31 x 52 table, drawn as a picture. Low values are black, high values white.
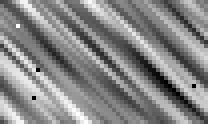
The halves do not mirror each other. Four lone cells stand out: one far higher and three far lower than their neighbours. The bottom middle is the smoothest part. Streaks slant down to the right. On average the colour sits 50% of the way up the scale.
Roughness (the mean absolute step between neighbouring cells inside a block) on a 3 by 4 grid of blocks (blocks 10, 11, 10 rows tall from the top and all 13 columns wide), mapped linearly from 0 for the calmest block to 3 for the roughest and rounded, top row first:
1211 / 3121 / 1002
